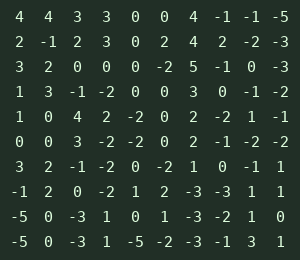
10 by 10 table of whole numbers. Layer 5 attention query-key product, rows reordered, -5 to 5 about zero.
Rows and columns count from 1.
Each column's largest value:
4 4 4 3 1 2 5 2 3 1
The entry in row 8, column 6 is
2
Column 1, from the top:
4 2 3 1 1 0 3 -1 -5 -5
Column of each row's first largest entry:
1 7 7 2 3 3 1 2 4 9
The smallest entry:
-5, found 4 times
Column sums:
3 12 4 2 -8 -1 12 -9 -1 -13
